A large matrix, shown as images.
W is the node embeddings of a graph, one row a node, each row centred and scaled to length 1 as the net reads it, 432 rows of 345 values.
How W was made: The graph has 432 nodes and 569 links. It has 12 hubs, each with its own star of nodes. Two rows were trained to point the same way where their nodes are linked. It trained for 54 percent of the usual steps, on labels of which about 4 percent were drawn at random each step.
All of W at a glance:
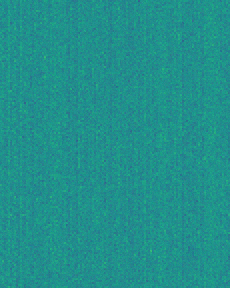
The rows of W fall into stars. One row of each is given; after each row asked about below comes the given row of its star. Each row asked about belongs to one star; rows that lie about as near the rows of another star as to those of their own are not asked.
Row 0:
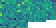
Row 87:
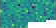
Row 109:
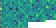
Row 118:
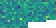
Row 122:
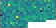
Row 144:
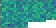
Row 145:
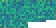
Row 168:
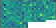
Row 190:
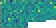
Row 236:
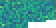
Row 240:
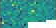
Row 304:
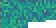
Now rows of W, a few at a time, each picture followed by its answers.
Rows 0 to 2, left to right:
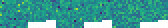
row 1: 87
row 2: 240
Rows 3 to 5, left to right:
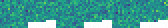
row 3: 190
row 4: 118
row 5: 304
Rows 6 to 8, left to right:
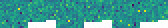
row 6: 240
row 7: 109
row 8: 236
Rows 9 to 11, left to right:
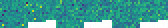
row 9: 236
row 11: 168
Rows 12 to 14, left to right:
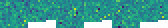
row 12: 304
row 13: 240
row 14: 122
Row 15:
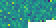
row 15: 118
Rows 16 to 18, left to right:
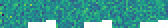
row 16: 236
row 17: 168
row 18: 0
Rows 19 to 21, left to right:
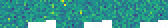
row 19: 190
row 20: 122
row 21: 240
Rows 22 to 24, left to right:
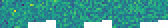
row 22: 145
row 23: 118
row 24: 145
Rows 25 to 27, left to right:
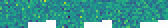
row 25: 109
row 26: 87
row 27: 144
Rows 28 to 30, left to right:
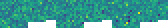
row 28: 122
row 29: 240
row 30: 190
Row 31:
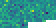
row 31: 236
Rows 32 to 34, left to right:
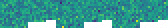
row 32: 0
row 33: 109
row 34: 304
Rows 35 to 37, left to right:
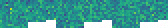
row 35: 304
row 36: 122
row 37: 87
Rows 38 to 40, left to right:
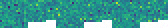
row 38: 236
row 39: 87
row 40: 304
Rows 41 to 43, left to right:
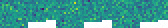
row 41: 304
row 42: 240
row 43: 109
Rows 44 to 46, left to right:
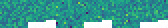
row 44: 190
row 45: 0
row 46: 144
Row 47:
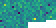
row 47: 236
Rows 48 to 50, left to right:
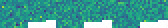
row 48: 118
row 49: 118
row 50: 118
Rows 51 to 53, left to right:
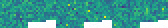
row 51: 0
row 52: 240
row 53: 144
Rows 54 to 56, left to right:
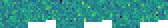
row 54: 168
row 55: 109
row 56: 168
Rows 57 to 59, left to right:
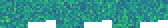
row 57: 118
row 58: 190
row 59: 304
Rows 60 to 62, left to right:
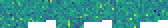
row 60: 118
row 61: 87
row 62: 109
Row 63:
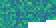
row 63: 304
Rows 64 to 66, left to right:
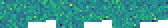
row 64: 190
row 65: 122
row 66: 304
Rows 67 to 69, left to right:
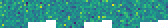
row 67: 236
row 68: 118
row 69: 145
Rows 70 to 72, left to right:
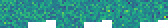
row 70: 144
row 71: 87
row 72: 168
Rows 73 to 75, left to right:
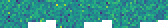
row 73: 144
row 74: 145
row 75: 304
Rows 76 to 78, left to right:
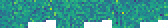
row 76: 118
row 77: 87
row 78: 304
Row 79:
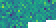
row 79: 118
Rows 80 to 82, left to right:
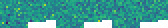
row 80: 240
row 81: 87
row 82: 87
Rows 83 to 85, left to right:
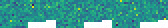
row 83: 145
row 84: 144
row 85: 144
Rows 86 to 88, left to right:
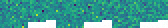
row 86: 109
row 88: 118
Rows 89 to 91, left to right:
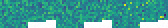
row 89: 168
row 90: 304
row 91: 240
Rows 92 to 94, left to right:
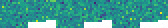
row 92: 118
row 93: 0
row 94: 109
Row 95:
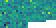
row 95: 122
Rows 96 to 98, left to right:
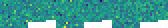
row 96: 168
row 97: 122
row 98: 236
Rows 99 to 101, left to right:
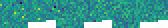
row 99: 144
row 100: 109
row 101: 0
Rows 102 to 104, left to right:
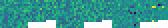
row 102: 145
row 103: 240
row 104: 236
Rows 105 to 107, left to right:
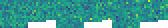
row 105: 304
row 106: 87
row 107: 145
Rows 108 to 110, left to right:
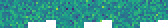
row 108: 304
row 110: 118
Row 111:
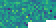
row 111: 168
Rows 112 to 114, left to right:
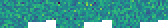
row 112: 87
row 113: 0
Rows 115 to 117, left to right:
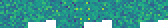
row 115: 240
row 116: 87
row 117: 168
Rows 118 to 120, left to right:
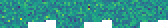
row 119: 87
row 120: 190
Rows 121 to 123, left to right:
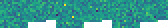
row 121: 236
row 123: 144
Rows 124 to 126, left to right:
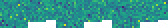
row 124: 0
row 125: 118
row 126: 87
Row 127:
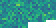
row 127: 109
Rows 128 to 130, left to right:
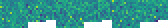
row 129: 0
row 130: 118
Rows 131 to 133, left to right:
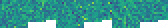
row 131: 145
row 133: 87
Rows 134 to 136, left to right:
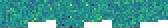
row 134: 304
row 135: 0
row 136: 190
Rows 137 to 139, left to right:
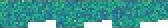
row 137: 122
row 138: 145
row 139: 168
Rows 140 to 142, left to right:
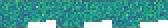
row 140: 240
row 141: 190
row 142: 0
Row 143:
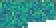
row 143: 109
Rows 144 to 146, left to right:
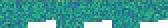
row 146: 109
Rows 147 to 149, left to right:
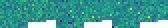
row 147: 87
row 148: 190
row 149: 190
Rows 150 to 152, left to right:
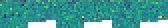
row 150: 145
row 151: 144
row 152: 118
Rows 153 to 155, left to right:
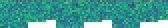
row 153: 168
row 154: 0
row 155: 236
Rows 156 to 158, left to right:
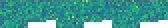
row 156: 87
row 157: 118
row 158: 304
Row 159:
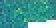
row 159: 240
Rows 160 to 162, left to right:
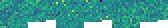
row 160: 145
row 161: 122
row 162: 304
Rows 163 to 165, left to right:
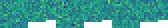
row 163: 109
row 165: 0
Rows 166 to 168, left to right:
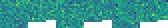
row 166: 87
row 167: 144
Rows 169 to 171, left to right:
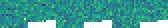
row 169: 87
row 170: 118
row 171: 168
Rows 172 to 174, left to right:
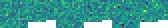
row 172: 118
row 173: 87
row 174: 240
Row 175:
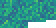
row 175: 144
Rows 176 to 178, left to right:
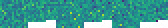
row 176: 236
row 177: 109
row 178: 118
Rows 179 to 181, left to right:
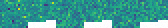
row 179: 87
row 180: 109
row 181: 240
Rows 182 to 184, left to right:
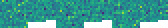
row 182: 0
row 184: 304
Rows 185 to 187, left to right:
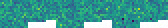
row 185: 144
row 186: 118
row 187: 144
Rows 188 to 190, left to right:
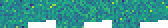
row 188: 145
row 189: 0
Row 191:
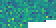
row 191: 118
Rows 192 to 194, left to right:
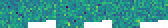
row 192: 304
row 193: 87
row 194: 145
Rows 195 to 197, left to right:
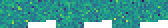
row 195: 87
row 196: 168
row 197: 109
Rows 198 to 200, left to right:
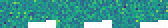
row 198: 118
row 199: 304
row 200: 304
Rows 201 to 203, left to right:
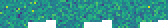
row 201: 240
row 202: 122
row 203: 122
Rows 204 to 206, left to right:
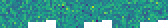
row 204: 145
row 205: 304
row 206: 145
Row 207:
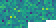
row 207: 0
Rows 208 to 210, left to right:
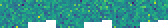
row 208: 145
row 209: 145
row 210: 145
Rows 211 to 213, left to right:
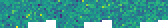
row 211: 168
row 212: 145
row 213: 0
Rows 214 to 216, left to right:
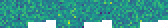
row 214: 122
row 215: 87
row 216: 0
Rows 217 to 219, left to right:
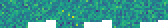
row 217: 0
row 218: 122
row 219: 145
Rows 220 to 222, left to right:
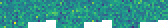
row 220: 190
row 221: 304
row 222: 122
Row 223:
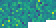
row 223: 236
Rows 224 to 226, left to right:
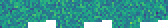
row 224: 109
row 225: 240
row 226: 0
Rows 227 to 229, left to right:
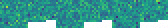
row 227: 240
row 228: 0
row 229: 168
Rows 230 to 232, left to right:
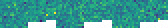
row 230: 190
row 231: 145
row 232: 304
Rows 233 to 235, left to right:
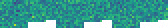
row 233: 144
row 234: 190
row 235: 236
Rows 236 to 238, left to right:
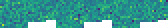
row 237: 304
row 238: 144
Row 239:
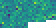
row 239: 240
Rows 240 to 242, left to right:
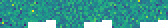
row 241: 240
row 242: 304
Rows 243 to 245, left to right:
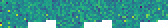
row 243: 0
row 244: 240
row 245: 109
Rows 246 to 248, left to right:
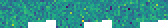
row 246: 304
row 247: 144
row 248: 240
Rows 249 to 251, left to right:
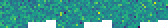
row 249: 304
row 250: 122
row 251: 145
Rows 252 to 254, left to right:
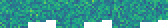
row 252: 145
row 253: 0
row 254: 118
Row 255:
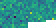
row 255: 144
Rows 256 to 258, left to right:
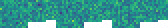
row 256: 168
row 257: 109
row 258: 304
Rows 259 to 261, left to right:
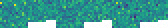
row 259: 190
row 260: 190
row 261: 304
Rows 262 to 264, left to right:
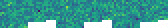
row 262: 0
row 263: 304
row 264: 109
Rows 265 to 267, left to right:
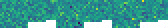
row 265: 118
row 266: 122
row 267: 118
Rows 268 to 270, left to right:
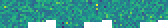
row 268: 145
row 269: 122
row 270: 118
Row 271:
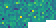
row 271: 240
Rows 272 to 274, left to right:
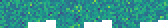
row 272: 240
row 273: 304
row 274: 145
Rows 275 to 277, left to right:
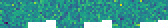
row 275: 240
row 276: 168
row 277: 0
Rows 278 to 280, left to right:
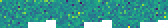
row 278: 118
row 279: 190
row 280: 168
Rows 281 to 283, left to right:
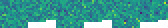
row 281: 109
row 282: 168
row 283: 87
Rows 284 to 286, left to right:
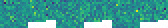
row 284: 109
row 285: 236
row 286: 168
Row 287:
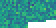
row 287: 144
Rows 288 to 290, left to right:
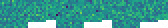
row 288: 190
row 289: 122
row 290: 87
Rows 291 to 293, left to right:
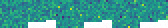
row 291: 87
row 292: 0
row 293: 168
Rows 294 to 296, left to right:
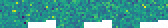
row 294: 168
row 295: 87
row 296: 145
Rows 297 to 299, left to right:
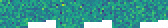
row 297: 118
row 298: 304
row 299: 236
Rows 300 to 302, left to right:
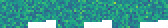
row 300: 118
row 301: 145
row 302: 122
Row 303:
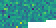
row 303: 168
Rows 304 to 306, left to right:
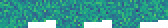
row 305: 240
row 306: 240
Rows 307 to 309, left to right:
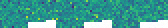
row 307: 144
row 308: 118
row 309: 122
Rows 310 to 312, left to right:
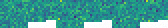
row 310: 87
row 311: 304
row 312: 118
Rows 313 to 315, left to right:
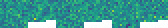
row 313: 87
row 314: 240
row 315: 118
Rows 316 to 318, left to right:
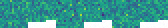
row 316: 168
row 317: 0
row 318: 168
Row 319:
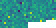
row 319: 144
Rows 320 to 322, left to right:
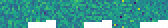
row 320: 145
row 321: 87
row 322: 144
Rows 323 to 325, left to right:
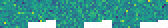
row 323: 144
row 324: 109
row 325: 145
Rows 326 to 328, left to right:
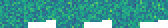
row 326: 236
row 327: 122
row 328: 0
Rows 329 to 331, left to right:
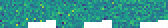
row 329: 236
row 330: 122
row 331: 145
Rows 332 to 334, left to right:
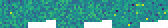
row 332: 236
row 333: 144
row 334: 236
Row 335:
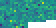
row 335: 145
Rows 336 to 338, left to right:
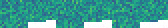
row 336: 304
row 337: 190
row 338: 304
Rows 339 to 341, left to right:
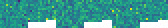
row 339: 304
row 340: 118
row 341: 87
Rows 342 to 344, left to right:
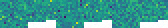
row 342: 118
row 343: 168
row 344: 240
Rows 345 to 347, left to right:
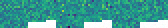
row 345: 109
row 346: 145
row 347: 122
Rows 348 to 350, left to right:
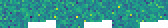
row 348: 109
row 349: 109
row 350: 240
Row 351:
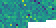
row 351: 168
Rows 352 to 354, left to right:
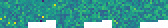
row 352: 190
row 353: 145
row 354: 122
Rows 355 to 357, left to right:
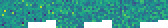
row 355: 236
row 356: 118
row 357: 122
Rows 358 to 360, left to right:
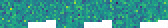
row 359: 304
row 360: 109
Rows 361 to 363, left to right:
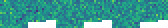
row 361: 304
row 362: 0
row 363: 118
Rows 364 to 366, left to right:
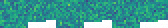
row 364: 304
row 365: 87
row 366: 144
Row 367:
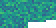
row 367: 87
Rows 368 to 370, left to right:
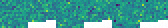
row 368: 0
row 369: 118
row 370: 168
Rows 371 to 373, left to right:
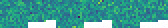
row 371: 304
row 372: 145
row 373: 145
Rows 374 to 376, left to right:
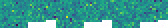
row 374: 168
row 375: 0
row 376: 118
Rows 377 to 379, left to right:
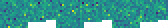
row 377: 0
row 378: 236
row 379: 0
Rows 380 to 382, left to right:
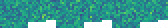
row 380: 109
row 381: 190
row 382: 240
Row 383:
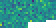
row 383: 240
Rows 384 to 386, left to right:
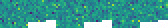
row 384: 190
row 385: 304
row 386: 145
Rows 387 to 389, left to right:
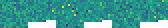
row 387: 118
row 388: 240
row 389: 118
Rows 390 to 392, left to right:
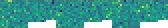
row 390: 144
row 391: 236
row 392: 122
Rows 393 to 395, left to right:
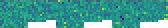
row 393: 87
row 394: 0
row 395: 144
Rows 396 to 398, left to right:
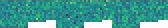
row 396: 145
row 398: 304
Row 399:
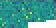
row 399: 144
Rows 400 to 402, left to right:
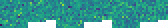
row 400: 240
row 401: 304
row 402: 0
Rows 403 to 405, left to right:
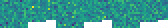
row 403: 145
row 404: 118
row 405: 144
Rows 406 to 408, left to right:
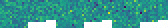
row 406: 87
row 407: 168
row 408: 236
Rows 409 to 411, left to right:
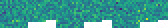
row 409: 109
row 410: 118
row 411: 87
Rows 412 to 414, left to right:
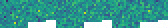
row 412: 190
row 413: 109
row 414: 122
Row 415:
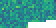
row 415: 0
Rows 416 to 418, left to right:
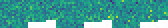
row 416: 236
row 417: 168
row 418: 190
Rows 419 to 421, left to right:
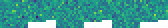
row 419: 168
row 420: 122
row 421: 122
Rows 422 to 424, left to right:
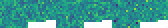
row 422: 122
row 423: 87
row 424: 168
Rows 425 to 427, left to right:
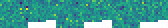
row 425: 144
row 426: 145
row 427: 87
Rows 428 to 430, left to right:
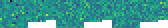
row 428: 190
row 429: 0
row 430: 87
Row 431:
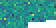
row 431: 190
